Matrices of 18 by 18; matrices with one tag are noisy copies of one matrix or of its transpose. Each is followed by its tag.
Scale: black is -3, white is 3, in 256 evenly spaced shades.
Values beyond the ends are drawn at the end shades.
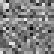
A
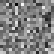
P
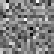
A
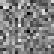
A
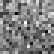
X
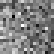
X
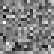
P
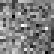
X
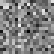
A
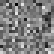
P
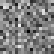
A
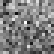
X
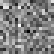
A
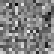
P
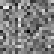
A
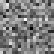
A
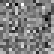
P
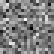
A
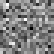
A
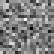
A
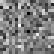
A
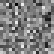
P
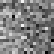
X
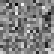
P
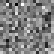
P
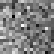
X
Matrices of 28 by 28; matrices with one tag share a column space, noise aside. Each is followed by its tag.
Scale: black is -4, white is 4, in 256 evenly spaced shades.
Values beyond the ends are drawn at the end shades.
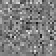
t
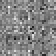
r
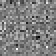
t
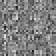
r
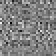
t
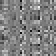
r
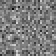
r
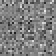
t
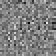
t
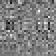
t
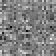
r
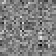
t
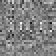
t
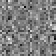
r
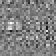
t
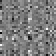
r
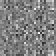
r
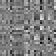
r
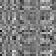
r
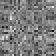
r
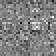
t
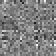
t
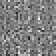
r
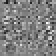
t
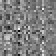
r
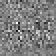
t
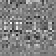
t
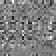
t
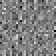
r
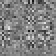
t
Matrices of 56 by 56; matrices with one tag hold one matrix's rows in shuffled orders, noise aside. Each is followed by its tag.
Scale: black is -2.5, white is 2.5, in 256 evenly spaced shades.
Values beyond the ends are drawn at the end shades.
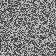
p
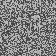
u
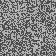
u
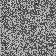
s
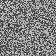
p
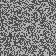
p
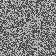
u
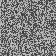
s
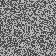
p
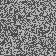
p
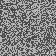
u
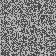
s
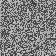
s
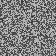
u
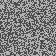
p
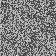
s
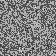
u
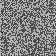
s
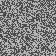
u
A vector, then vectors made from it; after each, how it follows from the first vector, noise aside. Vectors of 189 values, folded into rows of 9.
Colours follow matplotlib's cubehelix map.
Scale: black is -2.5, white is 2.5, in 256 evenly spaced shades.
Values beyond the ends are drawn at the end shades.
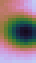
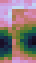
wrapped around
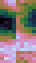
wrapped around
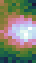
negated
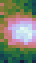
negated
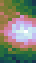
negated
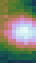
negated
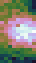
negated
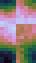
wrapped around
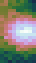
negated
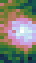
negated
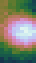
negated
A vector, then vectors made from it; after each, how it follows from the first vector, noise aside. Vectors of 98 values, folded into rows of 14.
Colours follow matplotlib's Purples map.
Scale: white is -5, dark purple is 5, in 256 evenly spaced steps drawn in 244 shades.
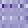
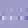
partly zeroed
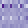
copied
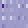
partly zeroed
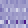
reversed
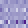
reversed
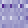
copied
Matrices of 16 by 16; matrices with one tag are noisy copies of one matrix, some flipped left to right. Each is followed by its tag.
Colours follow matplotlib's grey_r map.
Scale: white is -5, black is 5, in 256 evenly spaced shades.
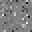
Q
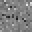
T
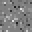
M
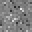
M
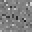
T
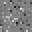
M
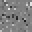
T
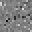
T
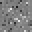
M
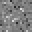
M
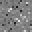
M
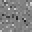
T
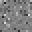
Q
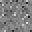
Q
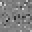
T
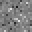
M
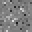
M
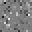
Q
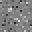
M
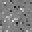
M
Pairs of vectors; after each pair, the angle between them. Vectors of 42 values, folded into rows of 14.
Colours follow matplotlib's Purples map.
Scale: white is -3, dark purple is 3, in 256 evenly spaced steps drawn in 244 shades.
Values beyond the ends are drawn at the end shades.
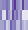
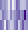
partly opposed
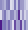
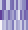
nearly opposite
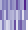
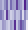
nearly parallel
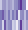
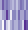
orthogonal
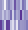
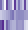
partly aligned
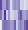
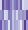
orthogonal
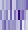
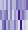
nearly parallel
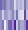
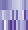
nearly parallel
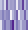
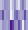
partly aligned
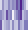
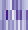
partly aligned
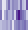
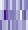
orthogonal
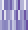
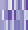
orthogonal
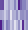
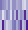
orthogonal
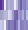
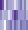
nearly parallel
